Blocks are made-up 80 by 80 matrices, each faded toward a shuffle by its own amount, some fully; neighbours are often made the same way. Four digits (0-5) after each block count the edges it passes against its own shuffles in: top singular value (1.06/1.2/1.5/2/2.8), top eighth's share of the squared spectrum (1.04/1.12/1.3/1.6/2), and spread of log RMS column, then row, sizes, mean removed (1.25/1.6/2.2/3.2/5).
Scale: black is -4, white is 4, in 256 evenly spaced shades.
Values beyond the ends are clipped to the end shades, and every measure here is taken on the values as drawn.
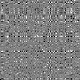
5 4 3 3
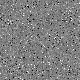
1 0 0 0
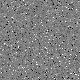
1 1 0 0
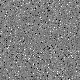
1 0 0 0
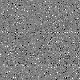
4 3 1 1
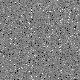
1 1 1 0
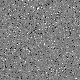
0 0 0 0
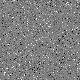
0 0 0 0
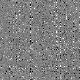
2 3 3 2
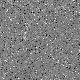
0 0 0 0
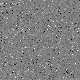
0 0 0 0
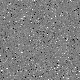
0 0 0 0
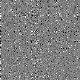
2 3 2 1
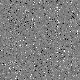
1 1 1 0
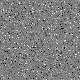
2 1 0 0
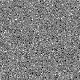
3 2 1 1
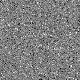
2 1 0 0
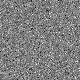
1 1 0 0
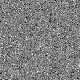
2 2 0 0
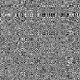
4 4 3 3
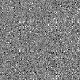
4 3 2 1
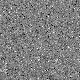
1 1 0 0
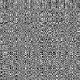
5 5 3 3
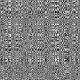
5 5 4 3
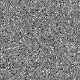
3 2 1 0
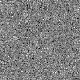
3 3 1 0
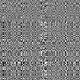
5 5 4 4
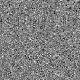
3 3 1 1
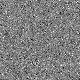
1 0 0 0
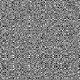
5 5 3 3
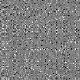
4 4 2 2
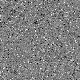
2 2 0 0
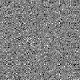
4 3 2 2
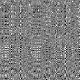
5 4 3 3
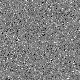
1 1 0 0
